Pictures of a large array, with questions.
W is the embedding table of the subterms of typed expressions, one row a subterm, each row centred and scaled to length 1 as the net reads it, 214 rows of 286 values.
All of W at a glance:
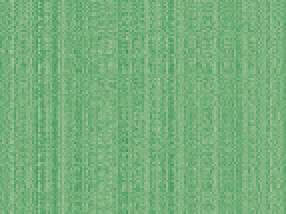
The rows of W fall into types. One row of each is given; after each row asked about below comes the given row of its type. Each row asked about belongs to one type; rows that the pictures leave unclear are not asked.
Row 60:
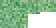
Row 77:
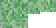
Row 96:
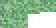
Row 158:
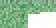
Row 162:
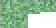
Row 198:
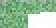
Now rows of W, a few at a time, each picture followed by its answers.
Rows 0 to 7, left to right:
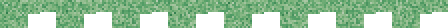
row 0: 198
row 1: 198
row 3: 60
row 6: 96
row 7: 60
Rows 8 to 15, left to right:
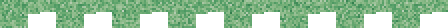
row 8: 77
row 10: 96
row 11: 96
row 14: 158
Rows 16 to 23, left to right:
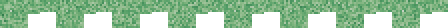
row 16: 96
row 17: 158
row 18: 96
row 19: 162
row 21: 158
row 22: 162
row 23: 60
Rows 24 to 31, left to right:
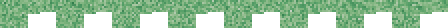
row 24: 162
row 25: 60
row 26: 162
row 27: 96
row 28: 60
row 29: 60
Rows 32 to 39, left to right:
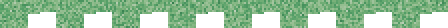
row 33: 162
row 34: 198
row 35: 77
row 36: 60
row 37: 77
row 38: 96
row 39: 162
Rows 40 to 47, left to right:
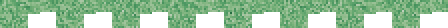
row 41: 96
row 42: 77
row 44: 96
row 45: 158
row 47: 77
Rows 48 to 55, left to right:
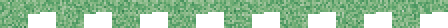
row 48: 198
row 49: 60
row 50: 198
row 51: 198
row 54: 158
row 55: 60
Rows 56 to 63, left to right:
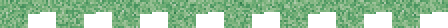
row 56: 158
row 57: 96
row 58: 77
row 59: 198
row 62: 77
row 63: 77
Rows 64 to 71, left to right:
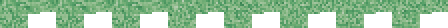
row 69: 158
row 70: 96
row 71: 96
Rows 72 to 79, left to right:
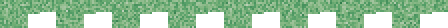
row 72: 158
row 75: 77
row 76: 158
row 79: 162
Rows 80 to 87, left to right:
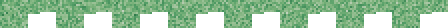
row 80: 60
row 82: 162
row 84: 60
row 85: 158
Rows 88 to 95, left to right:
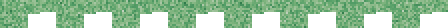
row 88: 198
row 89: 162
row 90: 60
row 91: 60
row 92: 60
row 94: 77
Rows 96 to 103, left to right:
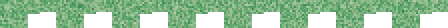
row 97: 77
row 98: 162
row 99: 60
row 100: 158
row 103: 198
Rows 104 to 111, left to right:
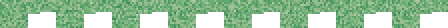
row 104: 60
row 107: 96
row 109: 162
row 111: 96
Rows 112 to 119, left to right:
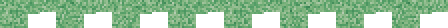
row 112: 96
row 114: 162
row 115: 96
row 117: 162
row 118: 96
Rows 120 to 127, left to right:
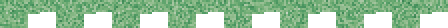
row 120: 96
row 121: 60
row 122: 158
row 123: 60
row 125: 60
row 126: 96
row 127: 158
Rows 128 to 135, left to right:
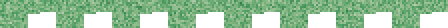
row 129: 162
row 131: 96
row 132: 60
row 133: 158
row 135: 158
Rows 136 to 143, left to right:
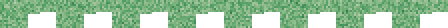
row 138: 158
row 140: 77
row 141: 158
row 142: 198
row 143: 198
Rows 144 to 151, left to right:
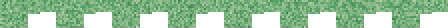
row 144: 162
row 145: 96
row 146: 60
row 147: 158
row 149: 77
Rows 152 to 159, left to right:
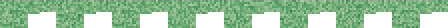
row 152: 96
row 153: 162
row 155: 158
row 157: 198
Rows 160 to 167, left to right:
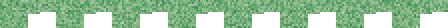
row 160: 60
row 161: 96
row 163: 162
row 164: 198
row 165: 198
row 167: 60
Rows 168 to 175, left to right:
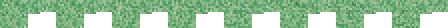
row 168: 60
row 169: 60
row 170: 60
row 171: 60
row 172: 96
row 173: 60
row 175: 198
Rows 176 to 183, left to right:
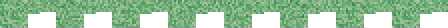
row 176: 96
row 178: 96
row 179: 158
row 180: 162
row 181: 158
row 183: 96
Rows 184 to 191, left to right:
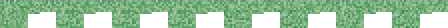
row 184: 158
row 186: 96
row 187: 96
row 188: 96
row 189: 198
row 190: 60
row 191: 198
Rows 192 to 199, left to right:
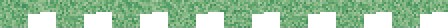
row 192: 77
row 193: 162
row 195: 60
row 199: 60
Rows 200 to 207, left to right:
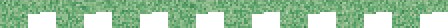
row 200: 162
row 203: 77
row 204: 96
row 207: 198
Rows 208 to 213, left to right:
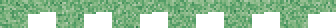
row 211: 198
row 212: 198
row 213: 158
